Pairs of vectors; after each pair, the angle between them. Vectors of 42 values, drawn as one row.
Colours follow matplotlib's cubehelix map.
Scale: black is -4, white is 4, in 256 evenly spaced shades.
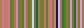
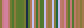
partly aligned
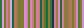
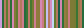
nearly opposite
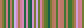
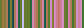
partly aligned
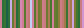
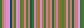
nearly opposite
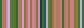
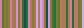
partly opposed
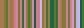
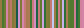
partly opposed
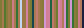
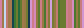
partly opposed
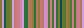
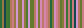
partly aligned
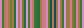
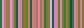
partly opposed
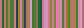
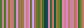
partly opposed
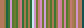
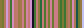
nearly opposite
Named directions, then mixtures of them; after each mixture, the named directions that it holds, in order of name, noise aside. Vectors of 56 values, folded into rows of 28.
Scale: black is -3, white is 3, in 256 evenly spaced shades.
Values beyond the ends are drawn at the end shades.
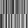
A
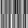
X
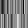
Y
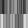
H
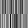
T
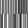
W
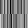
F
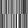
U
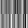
X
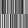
T, Y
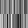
A, H, Y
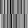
F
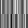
X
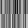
X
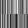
A, T, X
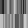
H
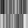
H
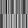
A, U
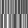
W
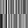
A, U, W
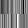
U, Y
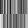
A, F, H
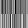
T, X, Y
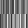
A, Y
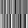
A, T, X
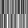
A, W, Y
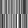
U
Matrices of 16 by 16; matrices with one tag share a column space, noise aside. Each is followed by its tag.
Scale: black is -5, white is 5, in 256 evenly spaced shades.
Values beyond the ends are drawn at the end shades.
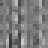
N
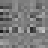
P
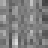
N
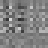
P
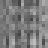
N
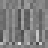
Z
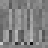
Z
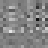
P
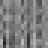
N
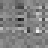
P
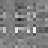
P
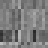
Z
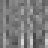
N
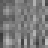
N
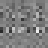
P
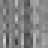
N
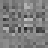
P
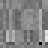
Z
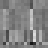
Z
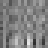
N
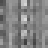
N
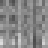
N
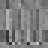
Z
